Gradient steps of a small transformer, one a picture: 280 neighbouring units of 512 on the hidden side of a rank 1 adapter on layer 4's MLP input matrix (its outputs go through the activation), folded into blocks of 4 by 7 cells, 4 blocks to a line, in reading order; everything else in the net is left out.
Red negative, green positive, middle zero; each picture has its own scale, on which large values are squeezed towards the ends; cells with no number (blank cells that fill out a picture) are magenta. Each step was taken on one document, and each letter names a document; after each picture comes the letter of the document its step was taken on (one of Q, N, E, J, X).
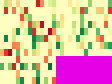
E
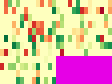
E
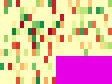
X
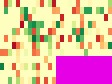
X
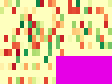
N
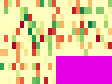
X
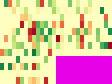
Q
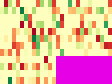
X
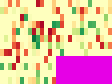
E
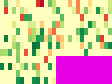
E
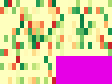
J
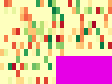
Q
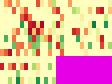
N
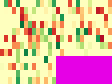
N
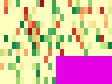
E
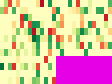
E
